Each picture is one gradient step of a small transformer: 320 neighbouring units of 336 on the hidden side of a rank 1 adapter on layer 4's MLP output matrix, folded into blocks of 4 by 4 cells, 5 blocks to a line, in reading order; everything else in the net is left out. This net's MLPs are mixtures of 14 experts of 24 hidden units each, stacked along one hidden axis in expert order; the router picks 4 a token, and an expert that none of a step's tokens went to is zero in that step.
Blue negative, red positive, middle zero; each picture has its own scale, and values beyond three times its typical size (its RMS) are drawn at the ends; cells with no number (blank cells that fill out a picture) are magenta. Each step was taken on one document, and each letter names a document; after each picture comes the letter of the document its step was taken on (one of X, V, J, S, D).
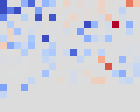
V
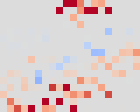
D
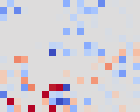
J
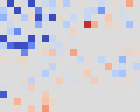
V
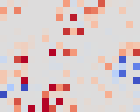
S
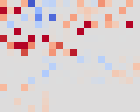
V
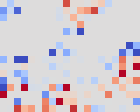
S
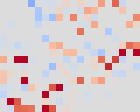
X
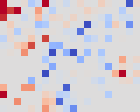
V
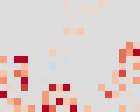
S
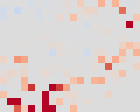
X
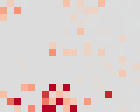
J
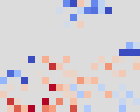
D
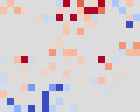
X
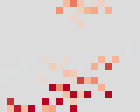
D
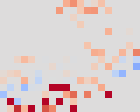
D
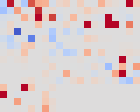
V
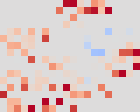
D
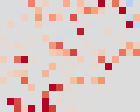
X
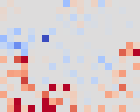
S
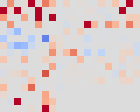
V
